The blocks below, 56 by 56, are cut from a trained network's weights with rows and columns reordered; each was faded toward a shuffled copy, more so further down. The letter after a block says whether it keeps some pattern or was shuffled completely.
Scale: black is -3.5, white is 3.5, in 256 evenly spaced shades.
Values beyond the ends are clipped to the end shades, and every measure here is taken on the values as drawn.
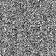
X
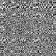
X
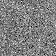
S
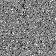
S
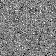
S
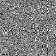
X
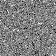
S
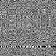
X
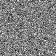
S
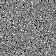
S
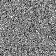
S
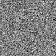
X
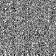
X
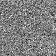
S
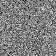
S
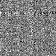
X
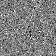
S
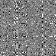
X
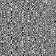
X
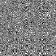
X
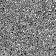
S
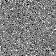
S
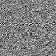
X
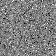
S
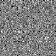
X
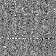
X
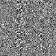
X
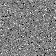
S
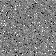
S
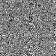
X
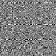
X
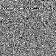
X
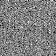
X
